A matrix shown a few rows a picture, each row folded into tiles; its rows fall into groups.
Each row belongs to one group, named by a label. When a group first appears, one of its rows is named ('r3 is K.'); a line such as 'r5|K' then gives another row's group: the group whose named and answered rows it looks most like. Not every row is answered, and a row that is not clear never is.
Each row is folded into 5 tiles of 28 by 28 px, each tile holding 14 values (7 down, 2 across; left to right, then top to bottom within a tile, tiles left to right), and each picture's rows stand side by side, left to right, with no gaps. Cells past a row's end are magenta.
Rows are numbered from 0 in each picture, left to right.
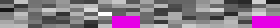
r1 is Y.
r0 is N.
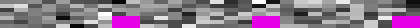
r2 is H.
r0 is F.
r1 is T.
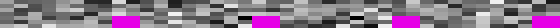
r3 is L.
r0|Y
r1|Y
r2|F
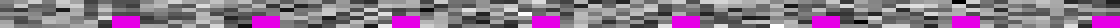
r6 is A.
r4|N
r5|H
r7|L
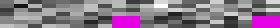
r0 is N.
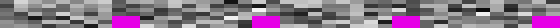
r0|H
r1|T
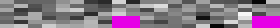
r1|F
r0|Y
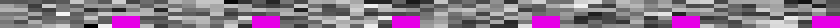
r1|L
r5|L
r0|Y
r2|L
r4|A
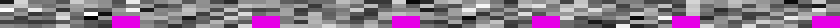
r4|F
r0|A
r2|Y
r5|T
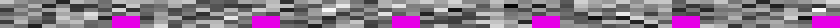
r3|H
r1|T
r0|T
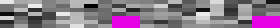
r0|H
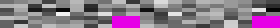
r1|H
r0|Y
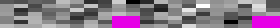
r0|Y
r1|N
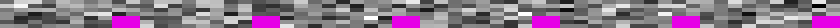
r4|F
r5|T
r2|T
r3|N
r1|L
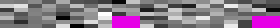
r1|L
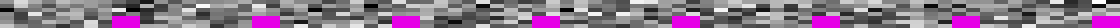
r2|Y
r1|N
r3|F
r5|H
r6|H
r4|H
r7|T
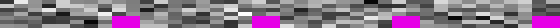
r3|H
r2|T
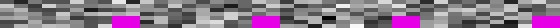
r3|N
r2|A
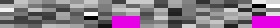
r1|T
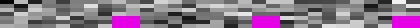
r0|N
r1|A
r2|Y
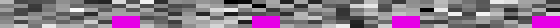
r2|N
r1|L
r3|H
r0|Y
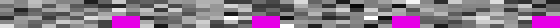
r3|L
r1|L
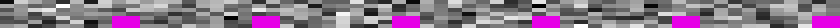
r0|A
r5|N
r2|L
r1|A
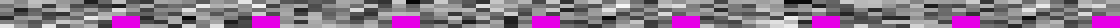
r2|Y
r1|A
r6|H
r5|L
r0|T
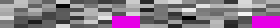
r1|A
